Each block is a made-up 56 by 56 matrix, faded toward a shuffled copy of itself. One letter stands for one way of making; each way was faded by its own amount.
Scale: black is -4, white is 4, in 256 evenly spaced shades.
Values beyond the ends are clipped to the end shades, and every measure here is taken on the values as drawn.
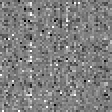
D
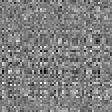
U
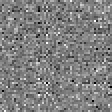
D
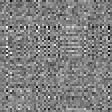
U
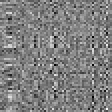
U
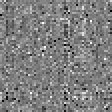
D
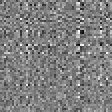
U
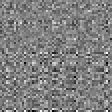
U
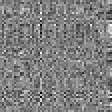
U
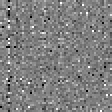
D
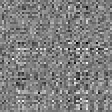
U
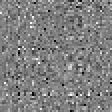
D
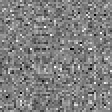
D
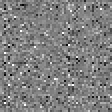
D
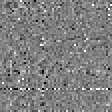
D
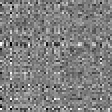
U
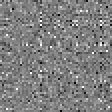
D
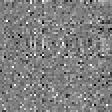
D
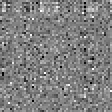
D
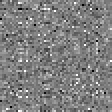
D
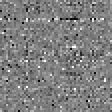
D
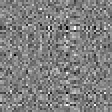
U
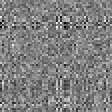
U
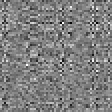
U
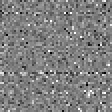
D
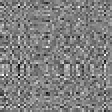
U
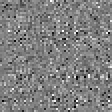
D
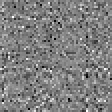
D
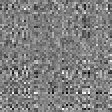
U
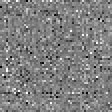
D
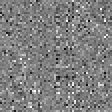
D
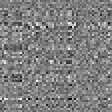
U
